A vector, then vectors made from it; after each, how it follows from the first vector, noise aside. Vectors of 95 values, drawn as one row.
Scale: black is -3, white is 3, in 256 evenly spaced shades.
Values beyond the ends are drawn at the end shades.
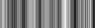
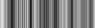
wrapped around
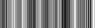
negated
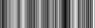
negated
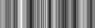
wrapped around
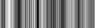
wrapped around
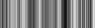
negated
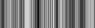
wrapped around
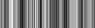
wrapped around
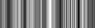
wrapped around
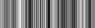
wrapped around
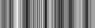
wrapped around
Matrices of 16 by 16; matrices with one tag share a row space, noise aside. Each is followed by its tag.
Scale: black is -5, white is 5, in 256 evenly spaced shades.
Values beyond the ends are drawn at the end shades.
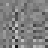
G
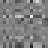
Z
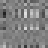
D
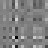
G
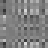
D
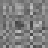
Z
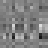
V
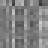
V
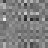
D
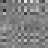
D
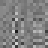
G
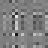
G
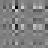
G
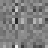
G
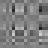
V
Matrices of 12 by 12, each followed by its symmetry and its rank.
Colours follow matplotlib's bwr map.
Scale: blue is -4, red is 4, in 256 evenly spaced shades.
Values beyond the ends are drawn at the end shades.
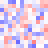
neither, full rank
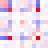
symmetric, rank two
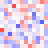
neither, full rank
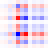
neither, rank one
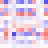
neither, rank two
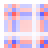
symmetric, rank one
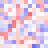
neither, full rank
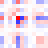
symmetric, rank two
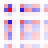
symmetric, rank one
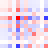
symmetric, rank two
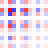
symmetric, rank one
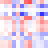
neither, rank two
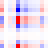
neither, rank one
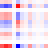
neither, rank one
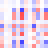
neither, rank two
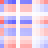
neither, rank one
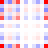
symmetric, rank one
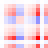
symmetric, rank one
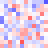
neither, full rank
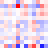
neither, rank two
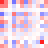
symmetric, rank two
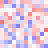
neither, full rank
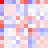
symmetric, rank two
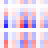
neither, rank one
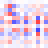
neither, rank two
